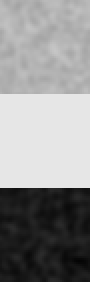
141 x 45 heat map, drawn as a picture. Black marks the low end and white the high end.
It is made of 3 by 1 panels. Panel 1,1: high, blotchy, faint in contrast. Panel 2,1: very high, flat. Panel 3,1: very low, blotchy, faint in contrast.
